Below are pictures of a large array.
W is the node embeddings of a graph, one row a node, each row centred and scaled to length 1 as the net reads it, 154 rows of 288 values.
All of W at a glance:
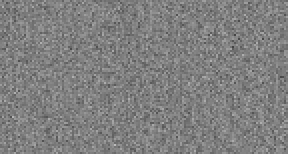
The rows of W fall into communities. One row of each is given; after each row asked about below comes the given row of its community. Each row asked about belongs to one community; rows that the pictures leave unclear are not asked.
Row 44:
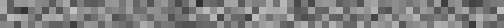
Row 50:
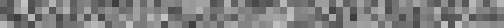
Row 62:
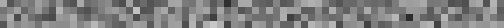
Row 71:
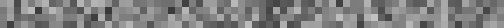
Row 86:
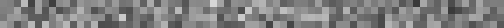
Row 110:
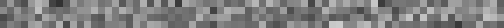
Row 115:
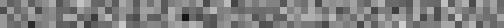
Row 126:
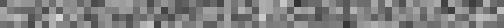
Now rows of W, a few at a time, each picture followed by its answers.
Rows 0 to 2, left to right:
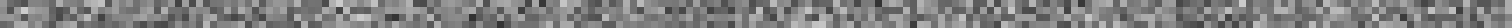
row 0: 110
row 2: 44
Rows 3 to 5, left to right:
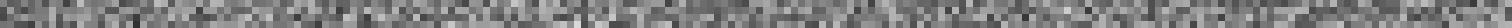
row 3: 62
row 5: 62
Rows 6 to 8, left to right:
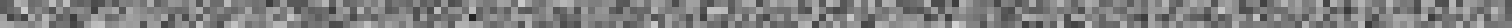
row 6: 50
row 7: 115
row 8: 115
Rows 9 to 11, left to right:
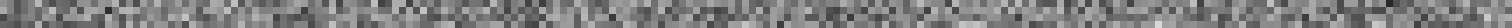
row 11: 126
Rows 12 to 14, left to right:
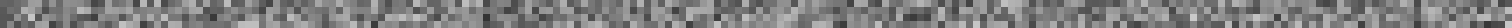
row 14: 44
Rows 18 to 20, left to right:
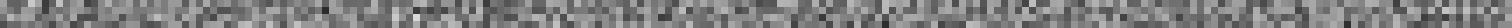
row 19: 115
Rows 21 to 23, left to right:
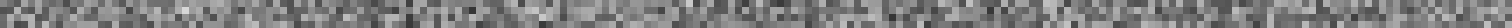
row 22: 71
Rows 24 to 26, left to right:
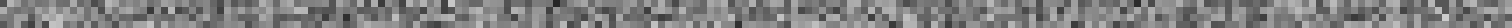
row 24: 126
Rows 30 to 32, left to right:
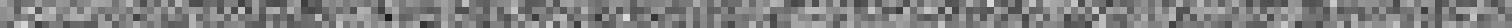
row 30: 71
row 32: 50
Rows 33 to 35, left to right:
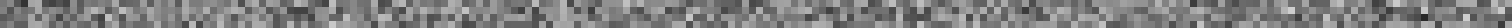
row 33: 110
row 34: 126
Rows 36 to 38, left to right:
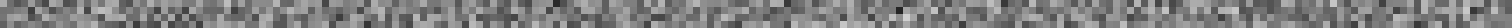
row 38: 115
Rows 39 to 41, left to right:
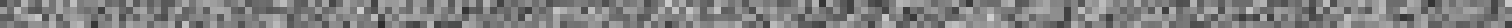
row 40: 62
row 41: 110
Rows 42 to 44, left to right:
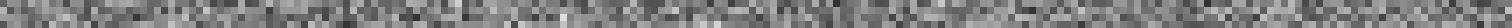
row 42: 126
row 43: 62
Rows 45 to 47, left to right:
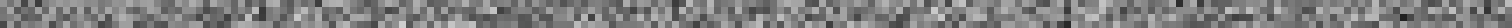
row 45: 115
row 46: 50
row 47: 44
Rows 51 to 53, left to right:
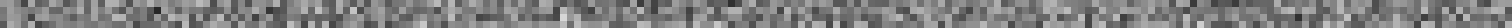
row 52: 62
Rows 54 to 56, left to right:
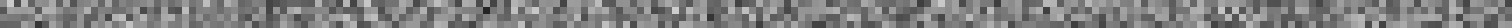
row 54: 71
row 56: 71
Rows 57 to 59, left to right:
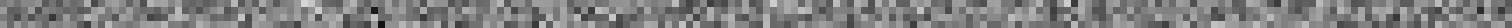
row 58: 126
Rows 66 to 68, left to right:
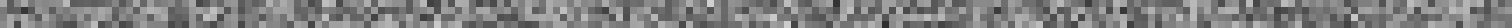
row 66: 44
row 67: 50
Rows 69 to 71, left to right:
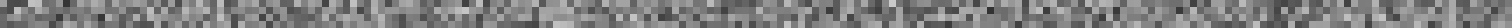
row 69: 110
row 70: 126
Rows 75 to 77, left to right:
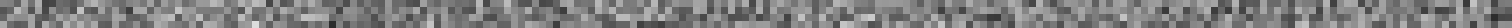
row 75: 86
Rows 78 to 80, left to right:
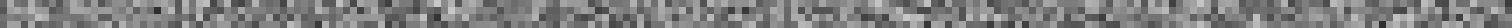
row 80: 115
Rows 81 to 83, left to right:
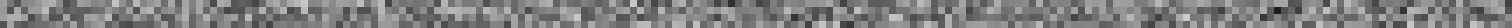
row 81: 110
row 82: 62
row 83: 115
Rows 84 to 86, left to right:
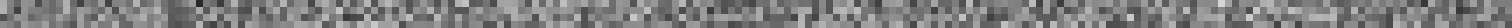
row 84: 44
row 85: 71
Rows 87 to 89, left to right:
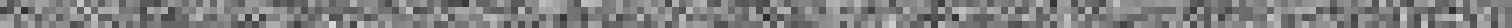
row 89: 126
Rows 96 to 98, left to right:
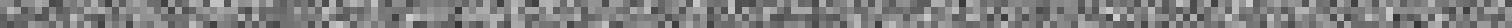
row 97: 71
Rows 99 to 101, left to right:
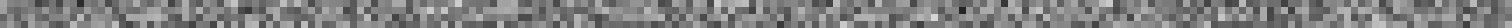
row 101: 71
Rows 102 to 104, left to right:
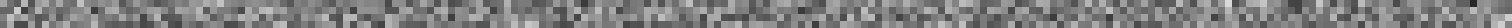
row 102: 86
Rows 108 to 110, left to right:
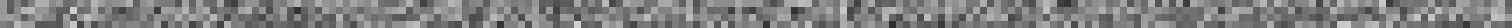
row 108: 110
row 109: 110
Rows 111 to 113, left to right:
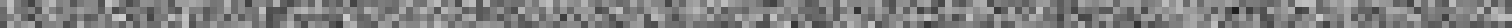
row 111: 71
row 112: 50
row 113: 110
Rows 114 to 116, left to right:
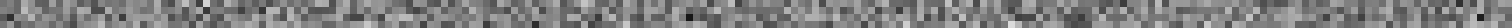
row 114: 50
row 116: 50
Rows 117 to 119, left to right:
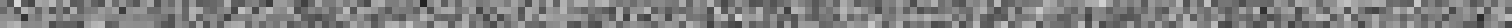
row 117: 50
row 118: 71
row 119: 110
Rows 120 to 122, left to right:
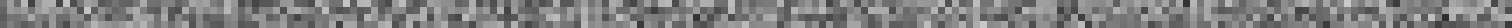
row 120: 50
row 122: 110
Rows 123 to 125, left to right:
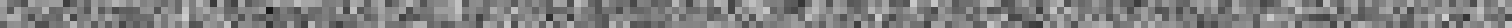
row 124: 86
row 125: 50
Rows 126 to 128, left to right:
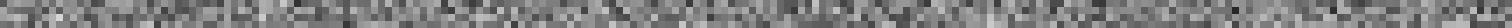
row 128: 44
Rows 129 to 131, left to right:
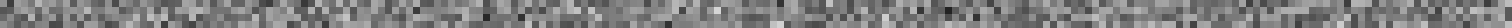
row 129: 50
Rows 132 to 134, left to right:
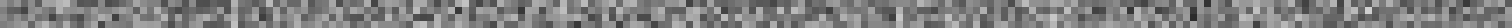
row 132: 44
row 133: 71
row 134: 50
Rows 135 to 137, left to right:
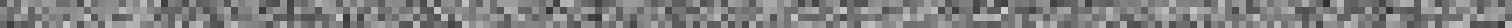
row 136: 44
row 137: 44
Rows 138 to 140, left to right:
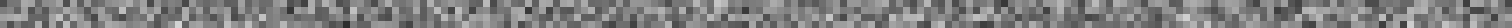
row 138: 126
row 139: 86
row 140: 115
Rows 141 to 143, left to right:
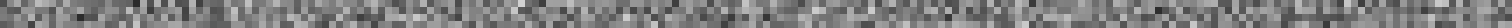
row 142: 115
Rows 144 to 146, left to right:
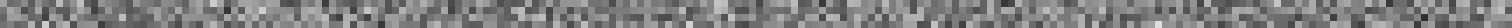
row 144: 86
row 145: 115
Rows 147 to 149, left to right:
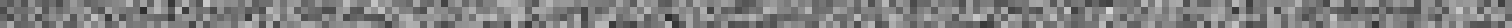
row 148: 86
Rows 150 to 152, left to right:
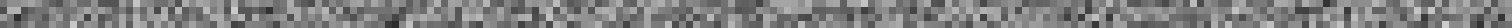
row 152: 110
